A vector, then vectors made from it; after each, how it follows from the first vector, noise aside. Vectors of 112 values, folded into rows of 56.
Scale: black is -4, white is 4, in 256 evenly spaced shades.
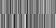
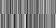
copied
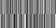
copied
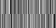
wrapped around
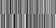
copied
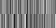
copied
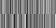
copied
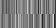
wrapped around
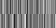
copied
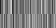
wrapped around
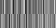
wrapped around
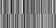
wrapped around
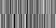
copied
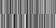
copied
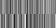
copied
